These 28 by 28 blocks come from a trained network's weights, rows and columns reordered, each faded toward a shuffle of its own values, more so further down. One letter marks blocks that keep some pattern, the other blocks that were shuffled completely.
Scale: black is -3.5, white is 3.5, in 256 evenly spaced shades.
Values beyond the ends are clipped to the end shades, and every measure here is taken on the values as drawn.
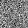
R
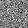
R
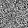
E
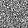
R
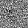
E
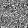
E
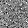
R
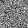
R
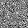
R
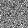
E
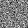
R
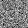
R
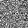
E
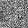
E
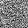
R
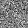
R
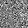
E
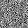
R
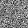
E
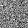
R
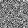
E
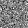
E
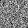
R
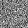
E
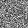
R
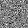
E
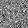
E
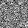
E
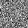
E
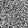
R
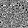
E
